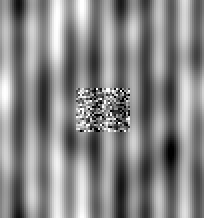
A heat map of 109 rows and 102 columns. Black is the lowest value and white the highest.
Ninth with the lowest average: bottom right. Roughest part: centre. Odd patch: rougher, in the centre. Stripes: upright, repeating 8 times.
